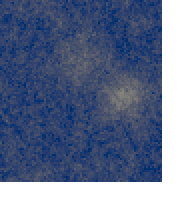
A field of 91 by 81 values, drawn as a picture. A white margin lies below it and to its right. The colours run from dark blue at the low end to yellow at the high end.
Stripes: none. Odd rows or columns: none. Ninth with the highest average: middle right. Bumps: two. Grain: blotchy. Average level on the scale: 20%.
